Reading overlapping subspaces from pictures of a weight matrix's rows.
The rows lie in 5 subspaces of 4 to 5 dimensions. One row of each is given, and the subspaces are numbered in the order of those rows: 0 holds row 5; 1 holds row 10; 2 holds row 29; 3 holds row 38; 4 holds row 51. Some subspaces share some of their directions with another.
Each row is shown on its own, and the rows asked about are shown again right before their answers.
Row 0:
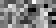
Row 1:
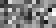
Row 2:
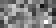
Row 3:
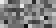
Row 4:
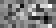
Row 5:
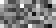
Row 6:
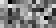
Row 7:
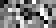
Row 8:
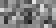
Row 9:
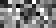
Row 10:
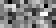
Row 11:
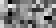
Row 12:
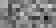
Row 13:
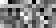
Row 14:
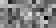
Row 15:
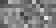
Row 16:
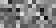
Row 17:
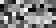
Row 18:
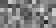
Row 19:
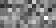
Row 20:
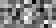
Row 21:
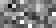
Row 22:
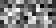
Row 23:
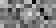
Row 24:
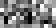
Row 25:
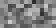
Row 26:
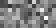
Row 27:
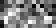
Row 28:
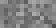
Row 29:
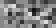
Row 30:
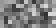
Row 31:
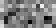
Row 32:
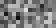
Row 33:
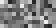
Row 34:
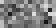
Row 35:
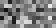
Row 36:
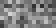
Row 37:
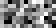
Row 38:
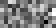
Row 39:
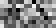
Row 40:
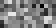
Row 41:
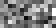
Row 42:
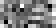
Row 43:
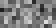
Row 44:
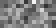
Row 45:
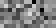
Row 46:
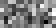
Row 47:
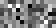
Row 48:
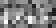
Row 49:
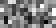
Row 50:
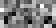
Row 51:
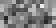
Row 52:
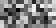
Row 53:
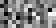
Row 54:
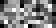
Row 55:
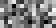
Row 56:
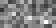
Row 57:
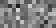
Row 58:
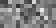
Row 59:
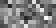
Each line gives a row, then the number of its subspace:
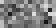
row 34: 4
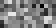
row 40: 1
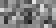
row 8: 3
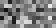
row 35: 1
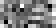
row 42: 0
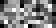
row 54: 0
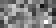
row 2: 4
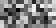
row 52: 1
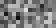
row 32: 4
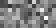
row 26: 4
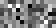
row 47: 3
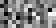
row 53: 4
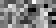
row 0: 3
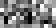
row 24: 3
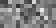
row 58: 2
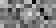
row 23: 1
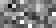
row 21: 0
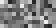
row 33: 0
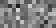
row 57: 3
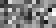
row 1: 4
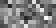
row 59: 0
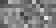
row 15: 0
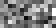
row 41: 1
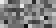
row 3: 0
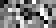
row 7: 1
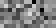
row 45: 1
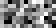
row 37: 2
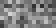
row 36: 1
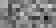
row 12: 0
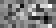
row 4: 0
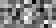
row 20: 2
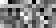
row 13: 0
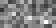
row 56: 0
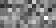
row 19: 4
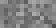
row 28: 2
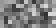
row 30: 1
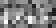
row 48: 4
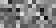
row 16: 2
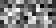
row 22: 1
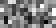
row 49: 4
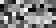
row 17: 4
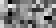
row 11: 2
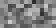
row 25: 1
